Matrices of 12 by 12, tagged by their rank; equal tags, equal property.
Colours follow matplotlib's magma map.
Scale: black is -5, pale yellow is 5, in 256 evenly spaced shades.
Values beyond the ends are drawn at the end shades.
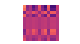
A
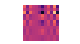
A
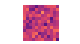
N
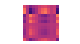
A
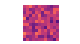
N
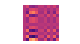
A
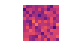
N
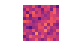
N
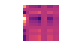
A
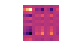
A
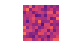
N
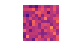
N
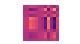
A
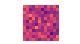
N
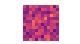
N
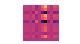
A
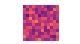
N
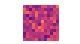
N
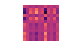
A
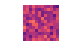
N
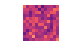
N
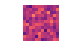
N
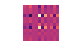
A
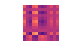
A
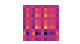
A
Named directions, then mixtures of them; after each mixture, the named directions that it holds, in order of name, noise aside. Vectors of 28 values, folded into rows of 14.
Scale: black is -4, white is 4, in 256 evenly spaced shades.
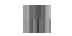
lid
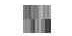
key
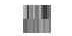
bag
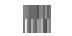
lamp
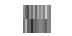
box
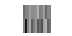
lamp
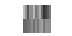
bag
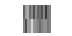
box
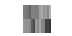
key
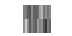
key, lamp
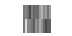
key, lamp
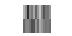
bag, box, key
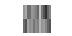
bag, box, key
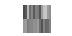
bag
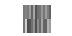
box, key, lamp
